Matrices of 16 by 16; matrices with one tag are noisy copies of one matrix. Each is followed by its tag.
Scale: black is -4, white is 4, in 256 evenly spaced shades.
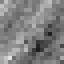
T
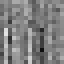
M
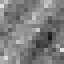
T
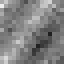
T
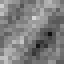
T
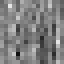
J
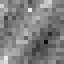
T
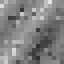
T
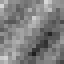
T
